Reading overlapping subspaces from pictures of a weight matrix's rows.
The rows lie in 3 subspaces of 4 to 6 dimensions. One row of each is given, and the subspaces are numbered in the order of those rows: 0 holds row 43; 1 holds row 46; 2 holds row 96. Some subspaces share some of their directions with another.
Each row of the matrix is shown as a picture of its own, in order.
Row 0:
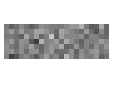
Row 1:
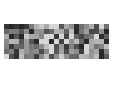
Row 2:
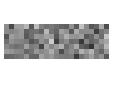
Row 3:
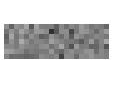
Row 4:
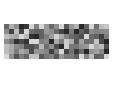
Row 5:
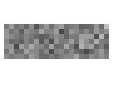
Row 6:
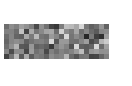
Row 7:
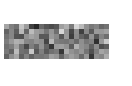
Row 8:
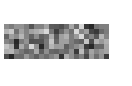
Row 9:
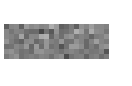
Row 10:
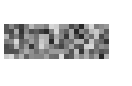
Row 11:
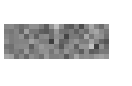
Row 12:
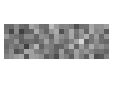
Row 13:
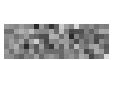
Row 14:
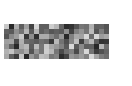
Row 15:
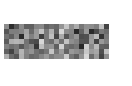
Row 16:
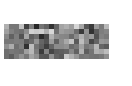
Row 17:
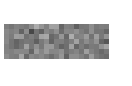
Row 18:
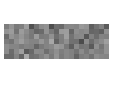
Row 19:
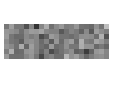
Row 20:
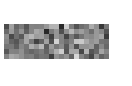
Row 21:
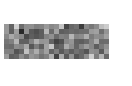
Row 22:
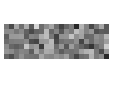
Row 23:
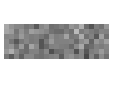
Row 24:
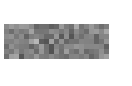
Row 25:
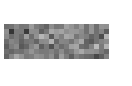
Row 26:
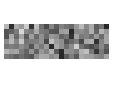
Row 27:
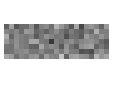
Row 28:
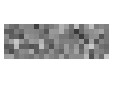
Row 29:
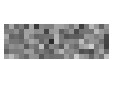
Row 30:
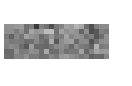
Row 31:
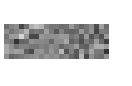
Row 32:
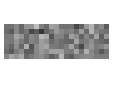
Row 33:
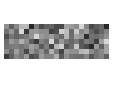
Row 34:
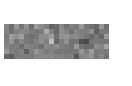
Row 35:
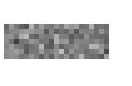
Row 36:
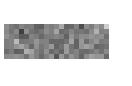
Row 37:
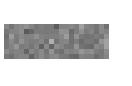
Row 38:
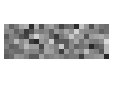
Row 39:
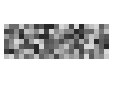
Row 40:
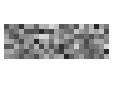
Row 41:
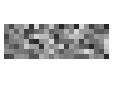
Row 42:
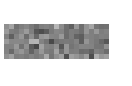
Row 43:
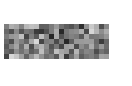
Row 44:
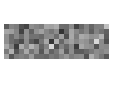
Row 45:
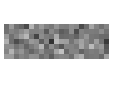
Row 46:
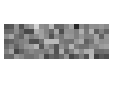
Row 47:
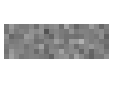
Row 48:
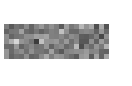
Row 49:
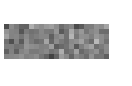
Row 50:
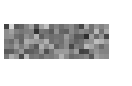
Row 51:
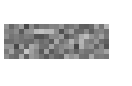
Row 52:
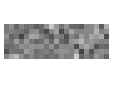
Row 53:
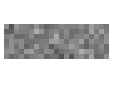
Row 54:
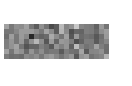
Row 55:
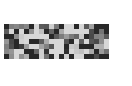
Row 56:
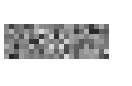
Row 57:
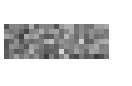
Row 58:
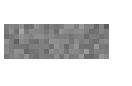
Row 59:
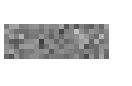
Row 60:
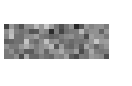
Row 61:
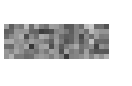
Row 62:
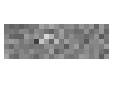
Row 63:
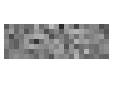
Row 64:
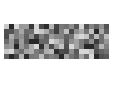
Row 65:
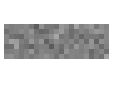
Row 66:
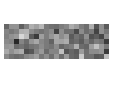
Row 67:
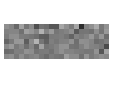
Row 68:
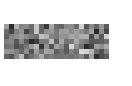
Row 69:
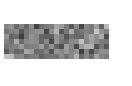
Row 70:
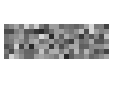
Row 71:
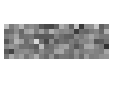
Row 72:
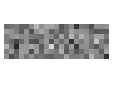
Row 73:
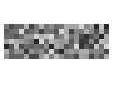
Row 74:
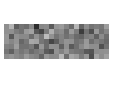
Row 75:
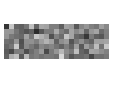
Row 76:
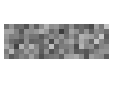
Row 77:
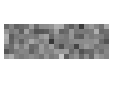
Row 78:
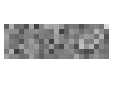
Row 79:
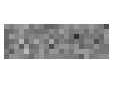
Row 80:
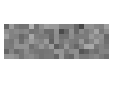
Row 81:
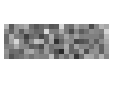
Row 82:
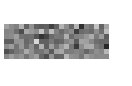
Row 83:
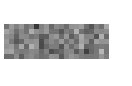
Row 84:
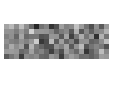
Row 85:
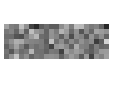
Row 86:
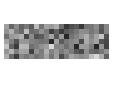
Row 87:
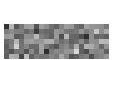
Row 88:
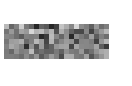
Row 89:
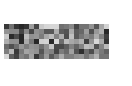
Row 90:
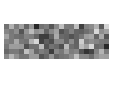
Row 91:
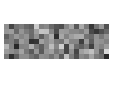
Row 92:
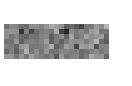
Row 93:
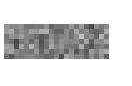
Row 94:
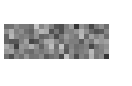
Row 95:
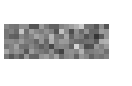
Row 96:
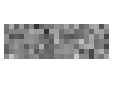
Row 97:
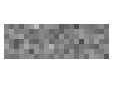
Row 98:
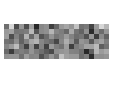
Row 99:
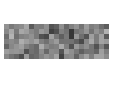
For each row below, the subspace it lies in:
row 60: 1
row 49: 1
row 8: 0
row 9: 0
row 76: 0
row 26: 1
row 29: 2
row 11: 1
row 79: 0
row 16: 1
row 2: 2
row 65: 0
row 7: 2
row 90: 0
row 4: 2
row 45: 2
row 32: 0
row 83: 0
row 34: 2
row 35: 2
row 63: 2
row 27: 1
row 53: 1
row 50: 1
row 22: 2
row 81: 2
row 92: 2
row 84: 0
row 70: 0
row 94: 1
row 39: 0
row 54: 2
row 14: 1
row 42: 1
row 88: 0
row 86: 1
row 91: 0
